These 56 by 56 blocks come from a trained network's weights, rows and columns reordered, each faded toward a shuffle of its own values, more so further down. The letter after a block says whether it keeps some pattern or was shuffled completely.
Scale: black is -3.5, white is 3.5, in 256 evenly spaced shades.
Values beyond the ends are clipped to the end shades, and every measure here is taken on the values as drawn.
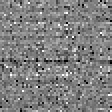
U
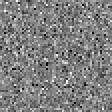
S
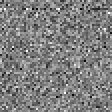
U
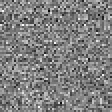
U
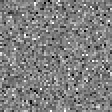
S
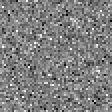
S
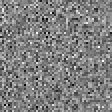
U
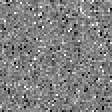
S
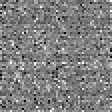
U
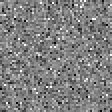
S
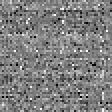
U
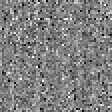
U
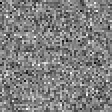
U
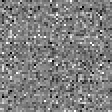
U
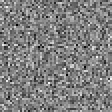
U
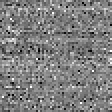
U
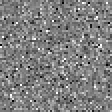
S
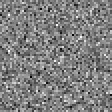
S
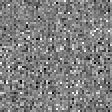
U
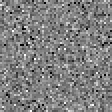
S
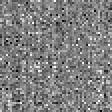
U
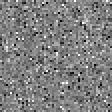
S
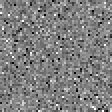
S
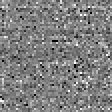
U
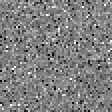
S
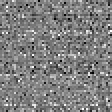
U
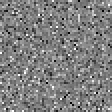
S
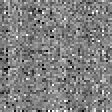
U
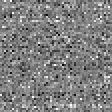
U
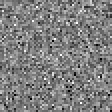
S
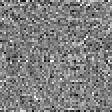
U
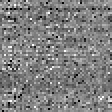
U
